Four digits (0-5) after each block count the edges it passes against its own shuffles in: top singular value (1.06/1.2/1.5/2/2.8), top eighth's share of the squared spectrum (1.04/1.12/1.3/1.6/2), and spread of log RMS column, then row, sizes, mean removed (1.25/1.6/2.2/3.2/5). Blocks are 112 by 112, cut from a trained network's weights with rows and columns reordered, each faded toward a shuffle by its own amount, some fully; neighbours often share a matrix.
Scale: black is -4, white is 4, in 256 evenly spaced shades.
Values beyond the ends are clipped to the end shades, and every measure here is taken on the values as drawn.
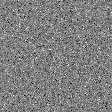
0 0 0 0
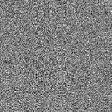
4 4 2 1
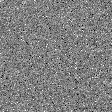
0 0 0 0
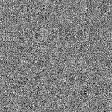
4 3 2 1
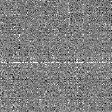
3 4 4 2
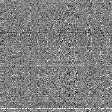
3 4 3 2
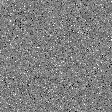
0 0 0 0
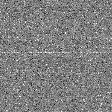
2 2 1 0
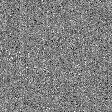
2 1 0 0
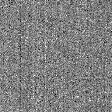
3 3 1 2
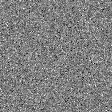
0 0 0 0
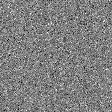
1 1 0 0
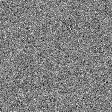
1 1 0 0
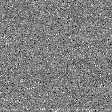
1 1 0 0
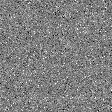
0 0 0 0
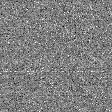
1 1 0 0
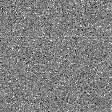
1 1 0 0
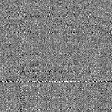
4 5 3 3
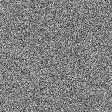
2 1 0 0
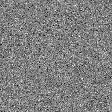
2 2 0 0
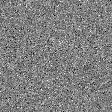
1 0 0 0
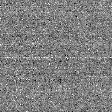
3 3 2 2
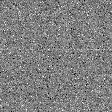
1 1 0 0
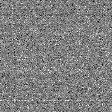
2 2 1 1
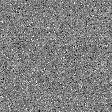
1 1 0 0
